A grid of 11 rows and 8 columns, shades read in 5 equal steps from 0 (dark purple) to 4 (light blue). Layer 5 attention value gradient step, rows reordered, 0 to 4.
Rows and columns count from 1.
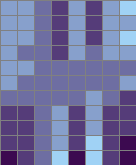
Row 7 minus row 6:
-1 0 0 0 0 1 0 -2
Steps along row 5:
same down same same same same same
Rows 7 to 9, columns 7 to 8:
2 1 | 1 1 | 1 1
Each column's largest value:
3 3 2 4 3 4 3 4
